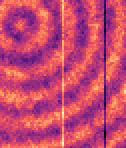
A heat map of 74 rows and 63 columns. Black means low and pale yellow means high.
The values follow a bell shape. Columns 32 and 53 differ from the columns beside them. Concentric rings centre on the top left. There is no overall slope.
